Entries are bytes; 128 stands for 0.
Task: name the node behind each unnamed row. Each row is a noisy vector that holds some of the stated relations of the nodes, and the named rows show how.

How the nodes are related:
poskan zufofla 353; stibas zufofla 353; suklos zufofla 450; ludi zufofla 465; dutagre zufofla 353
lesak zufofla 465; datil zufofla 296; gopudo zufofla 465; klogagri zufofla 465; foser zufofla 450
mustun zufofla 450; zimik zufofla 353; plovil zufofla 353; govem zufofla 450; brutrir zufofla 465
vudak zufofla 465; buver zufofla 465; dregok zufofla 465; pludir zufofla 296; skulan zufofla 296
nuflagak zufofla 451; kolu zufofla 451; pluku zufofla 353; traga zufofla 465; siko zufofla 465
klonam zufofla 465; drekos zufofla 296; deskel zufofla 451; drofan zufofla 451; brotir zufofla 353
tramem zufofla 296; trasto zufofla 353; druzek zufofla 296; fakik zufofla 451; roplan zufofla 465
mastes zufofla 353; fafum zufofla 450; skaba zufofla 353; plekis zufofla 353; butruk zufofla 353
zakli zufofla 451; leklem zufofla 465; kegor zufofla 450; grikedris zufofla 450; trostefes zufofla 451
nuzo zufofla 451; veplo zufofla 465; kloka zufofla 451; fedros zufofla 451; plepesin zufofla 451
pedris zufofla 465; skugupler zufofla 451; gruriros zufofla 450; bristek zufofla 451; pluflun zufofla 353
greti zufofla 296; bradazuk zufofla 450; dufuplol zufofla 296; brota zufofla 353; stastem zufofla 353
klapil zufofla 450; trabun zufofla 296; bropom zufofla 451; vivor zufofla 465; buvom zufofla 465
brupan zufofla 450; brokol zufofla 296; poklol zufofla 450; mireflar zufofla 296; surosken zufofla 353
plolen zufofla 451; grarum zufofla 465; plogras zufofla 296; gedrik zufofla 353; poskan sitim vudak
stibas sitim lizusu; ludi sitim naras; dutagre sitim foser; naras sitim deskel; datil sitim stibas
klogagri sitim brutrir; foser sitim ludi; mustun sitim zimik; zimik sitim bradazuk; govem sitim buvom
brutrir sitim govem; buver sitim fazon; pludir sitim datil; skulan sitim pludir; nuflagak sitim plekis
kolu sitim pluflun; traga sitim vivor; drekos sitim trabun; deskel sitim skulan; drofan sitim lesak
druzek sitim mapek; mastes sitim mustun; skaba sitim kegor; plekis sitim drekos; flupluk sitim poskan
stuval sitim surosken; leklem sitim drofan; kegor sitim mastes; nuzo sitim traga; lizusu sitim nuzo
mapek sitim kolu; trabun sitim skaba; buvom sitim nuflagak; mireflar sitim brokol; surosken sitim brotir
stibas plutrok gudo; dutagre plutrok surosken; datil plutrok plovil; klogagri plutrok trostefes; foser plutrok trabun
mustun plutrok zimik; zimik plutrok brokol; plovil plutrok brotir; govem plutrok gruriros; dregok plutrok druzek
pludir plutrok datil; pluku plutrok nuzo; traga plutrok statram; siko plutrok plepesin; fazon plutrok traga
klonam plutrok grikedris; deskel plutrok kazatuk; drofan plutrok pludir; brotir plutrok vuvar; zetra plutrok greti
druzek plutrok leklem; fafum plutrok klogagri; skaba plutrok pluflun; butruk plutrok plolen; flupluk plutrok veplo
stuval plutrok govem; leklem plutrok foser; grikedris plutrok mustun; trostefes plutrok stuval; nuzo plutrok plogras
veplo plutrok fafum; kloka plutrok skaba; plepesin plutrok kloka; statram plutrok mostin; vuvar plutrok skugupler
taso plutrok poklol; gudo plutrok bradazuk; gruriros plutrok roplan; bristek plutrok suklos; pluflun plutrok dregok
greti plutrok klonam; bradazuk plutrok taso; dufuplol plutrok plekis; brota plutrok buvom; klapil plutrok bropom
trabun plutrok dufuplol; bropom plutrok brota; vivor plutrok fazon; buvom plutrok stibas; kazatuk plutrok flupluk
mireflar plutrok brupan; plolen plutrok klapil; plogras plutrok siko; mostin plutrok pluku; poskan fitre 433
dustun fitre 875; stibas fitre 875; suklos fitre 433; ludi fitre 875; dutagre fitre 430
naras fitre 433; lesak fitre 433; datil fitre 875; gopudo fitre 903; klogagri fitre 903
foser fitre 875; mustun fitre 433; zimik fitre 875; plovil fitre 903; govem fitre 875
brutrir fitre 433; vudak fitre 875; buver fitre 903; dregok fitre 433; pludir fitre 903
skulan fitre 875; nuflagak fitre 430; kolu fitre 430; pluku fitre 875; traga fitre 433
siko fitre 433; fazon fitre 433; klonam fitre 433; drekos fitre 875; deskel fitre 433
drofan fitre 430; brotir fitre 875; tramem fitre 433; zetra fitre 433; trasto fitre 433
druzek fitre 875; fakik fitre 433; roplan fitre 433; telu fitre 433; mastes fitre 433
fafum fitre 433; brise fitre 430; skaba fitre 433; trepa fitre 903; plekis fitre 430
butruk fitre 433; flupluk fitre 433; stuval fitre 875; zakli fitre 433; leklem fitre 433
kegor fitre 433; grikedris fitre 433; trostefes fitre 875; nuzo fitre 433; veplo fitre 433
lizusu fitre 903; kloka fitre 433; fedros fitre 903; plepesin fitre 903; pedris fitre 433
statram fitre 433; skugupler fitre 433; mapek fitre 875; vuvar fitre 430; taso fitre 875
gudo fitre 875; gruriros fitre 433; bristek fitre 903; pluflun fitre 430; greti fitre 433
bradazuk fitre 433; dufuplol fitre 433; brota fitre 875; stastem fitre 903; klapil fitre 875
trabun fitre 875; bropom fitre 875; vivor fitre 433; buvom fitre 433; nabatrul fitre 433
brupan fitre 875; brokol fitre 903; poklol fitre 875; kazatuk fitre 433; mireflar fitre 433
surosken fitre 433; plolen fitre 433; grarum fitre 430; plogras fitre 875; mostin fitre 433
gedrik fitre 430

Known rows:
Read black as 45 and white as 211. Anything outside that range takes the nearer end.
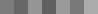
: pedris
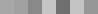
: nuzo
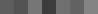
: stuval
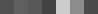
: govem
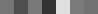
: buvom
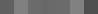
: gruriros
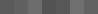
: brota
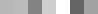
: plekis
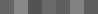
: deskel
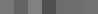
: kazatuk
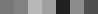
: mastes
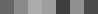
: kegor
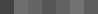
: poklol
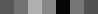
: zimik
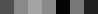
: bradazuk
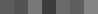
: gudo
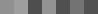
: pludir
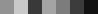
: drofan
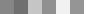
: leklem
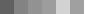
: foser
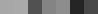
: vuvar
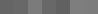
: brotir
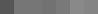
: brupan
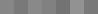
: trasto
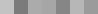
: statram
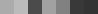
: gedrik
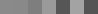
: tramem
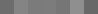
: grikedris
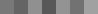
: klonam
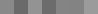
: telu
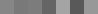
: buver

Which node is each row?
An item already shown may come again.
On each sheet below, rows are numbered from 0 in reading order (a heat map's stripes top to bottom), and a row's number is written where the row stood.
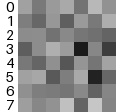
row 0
pluku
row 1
pedris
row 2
stastem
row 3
mustun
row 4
klonam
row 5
grarum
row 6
trepa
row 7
plogras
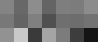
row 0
zetra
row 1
kazatuk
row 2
drofan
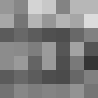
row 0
skaba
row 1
siko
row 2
stibas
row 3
tramem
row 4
brokol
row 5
stibas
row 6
suklos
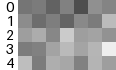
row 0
skulan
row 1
naras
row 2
plepesin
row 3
druzek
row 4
fazon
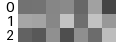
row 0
drekos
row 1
nuzo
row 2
vudak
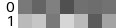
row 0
kazatuk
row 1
pluflun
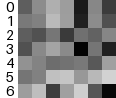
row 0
mustun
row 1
mastes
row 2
stuval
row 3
bradazuk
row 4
lizusu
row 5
trabun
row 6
nuflagak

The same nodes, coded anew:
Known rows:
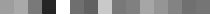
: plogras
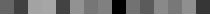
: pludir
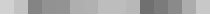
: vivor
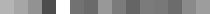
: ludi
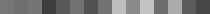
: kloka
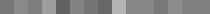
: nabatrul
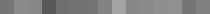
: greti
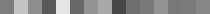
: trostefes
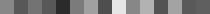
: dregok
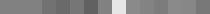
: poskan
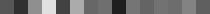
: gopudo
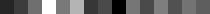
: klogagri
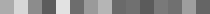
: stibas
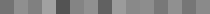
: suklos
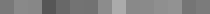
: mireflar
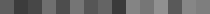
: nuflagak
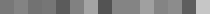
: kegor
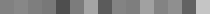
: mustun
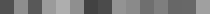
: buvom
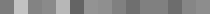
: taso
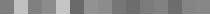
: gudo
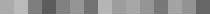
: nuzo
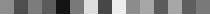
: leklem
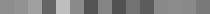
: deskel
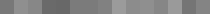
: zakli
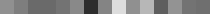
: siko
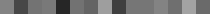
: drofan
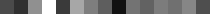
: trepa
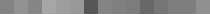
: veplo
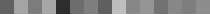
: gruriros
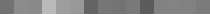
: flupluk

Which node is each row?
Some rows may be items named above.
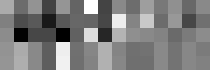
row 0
foser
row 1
skaba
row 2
plekis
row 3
brotir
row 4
brotir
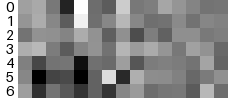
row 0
plogras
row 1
brotir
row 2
plolen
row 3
nuzo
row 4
kolu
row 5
plekis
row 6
dutagre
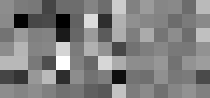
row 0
mastes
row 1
plekis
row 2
bradazuk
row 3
brupan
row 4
pluku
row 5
brokol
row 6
naras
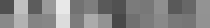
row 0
govem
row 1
brupan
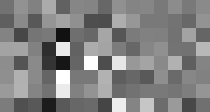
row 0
grikedris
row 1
brutrir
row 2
kolu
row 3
zimik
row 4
dufuplol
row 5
brota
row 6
vudak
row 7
skaba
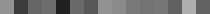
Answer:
gedrik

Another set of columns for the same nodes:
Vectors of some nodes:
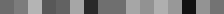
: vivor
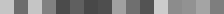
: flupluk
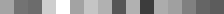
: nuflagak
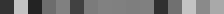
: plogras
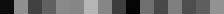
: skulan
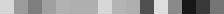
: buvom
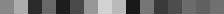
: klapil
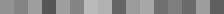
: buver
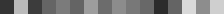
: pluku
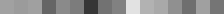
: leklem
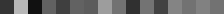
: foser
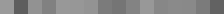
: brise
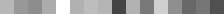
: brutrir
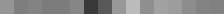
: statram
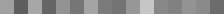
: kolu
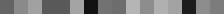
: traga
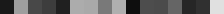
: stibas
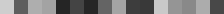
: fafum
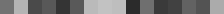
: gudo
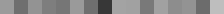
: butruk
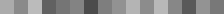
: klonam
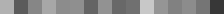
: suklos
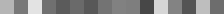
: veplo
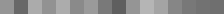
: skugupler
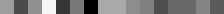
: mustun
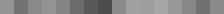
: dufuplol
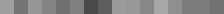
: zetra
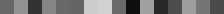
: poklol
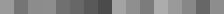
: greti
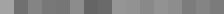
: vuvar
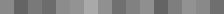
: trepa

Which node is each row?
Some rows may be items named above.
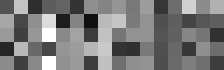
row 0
druzek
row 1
bradazuk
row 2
kegor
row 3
ludi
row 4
kegor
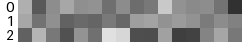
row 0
suklos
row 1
drofan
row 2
vudak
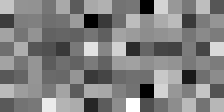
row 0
klogagri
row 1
nuzo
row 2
drofan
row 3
brota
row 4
drofan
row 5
deskel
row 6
klogagri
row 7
skaba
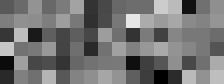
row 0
deskel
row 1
kloka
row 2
foser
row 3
grikedris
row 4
datil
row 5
zimik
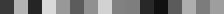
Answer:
trabun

